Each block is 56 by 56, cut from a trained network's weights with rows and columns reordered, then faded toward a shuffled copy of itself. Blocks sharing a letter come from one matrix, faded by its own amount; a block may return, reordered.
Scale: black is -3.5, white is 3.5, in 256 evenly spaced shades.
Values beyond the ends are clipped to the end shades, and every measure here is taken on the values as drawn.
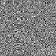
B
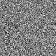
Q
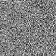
Q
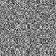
B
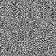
B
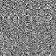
B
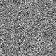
Q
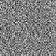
B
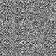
B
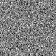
Q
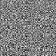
B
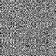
B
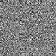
B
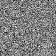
Q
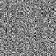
B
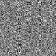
B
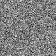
Q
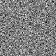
Q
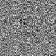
B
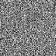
Q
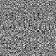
B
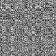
B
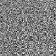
B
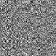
B
